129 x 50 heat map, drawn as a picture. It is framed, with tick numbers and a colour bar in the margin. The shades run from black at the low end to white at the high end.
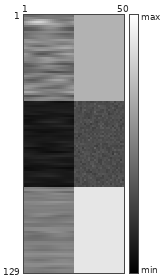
It is made of 3 by 2 panels. Panel 1,1: middling, streaked across. Panel 1,2: high, flat. Panel 2,1: very low, streaked across, faint in contrast. Panel 2,2: low, fine-grained, faint in contrast. Panel 3,1: middling, streaked across, faint in contrast. Panel 3,2: very high, flat.
